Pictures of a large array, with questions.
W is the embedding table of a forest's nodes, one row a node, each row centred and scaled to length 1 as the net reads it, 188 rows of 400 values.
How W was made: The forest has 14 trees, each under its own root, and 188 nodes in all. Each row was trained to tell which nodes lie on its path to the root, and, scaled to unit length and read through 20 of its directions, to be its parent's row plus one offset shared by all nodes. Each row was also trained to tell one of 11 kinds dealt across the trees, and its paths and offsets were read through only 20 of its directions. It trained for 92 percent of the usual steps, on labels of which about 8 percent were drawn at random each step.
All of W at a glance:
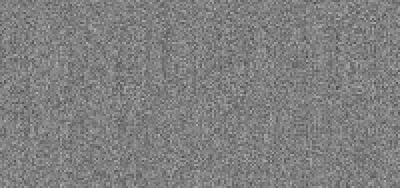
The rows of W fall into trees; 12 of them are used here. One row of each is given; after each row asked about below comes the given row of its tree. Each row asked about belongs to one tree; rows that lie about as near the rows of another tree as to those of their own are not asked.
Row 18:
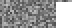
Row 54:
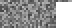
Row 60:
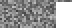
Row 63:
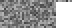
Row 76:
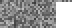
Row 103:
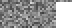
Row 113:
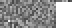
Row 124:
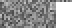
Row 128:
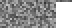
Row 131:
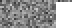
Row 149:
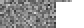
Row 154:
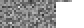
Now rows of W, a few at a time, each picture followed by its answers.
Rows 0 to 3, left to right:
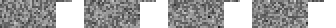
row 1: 131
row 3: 128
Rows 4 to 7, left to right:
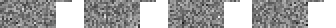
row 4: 154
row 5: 63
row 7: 18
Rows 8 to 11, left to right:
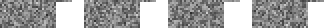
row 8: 54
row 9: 128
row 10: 113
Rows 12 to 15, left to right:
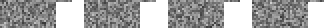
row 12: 60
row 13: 149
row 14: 103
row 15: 76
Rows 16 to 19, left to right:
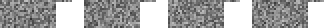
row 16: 76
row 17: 131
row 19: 131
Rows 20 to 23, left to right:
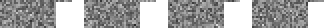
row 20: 63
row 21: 113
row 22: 124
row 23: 18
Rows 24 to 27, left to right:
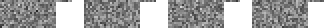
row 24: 54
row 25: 131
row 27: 131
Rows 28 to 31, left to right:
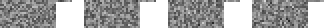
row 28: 149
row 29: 103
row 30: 60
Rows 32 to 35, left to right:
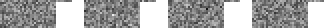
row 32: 154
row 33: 63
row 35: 113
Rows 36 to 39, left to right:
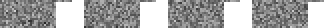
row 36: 76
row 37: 154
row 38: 60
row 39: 60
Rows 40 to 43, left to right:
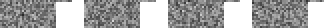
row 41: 113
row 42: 76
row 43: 76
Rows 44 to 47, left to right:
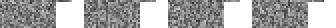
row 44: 54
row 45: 149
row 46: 60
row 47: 103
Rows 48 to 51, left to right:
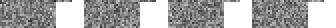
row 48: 76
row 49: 63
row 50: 63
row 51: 103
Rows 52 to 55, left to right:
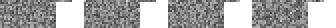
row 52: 60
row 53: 54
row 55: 128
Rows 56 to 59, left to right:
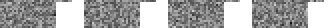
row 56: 154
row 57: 154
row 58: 60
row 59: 76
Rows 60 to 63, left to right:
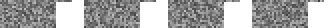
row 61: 131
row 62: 18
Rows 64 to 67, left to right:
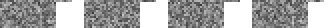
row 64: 18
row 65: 149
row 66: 18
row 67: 18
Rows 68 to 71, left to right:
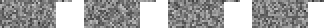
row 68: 76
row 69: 113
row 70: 76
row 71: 128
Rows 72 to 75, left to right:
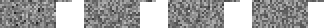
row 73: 54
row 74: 54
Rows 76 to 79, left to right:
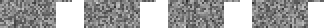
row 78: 18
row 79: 113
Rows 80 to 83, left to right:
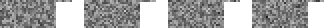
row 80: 103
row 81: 149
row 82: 131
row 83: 54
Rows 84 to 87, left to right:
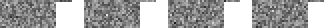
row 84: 128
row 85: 60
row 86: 63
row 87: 63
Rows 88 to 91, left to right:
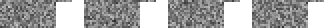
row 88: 18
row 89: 76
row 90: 18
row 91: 18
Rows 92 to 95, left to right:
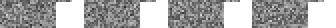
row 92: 63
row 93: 149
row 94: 76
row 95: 18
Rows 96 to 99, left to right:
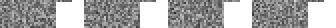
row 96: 131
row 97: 63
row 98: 63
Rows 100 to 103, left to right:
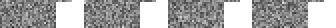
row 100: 103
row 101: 54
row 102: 131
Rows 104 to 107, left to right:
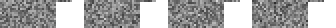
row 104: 124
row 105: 54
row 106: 63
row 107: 60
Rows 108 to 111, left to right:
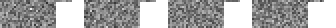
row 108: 63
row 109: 154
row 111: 113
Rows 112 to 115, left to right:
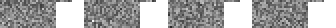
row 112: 131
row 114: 60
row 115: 131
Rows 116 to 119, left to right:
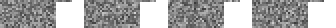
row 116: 60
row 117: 18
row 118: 18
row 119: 60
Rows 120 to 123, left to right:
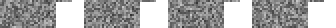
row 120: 128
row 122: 76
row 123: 131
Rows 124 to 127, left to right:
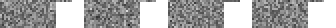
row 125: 18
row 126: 54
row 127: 124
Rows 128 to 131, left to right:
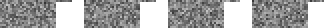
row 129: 131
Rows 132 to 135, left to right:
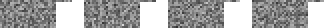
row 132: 76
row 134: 154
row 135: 154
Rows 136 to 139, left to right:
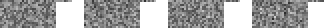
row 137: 128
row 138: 124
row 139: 131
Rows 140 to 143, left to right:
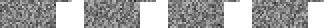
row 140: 54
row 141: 128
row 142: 54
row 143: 63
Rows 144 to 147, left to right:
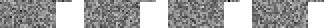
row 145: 63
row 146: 128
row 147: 76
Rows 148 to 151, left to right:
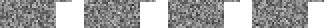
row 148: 128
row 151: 131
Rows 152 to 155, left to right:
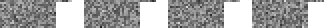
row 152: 54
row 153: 63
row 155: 76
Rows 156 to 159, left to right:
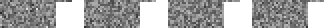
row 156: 76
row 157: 154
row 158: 63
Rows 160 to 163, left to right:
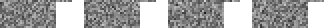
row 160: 124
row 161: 154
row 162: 76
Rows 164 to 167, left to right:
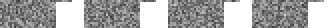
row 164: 113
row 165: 60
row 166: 18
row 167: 54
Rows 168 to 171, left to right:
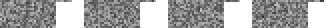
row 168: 154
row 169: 149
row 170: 60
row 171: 113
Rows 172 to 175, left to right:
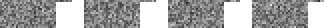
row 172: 54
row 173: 103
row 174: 113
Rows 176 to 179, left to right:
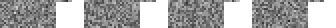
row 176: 54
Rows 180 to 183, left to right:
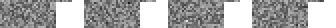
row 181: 60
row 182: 18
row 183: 60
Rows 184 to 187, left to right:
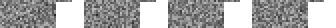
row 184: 63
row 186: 54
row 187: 60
